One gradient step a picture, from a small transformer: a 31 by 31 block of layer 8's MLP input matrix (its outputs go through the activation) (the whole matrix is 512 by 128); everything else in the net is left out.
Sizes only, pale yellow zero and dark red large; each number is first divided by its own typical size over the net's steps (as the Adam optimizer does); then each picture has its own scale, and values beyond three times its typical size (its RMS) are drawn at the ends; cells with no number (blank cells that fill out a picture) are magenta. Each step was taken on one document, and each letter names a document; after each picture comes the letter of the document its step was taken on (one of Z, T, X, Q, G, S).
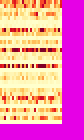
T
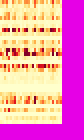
T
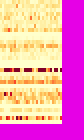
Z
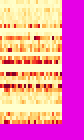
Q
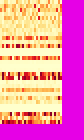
Q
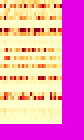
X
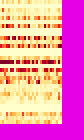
Q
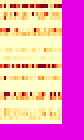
X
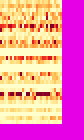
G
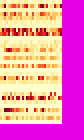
T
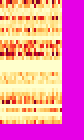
G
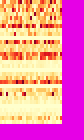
G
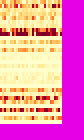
T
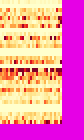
Q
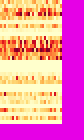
Z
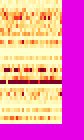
G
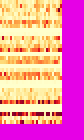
Q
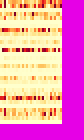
T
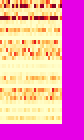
Z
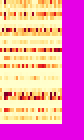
X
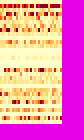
Z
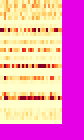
X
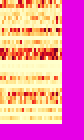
G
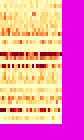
Z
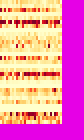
Q
